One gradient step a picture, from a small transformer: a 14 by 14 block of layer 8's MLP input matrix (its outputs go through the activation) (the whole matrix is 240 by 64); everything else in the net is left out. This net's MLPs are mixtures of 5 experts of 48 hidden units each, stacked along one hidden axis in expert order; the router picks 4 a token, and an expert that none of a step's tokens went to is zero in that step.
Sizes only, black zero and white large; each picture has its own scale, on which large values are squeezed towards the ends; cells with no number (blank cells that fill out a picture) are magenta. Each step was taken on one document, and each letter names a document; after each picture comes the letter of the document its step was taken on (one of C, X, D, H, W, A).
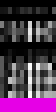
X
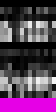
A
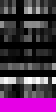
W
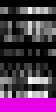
A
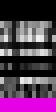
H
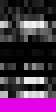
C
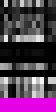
C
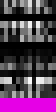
W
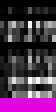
X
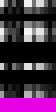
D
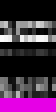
H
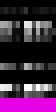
D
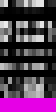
C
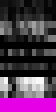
C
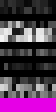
H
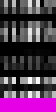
W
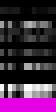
D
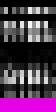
A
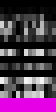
C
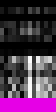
X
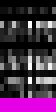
X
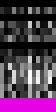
X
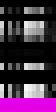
D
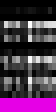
X
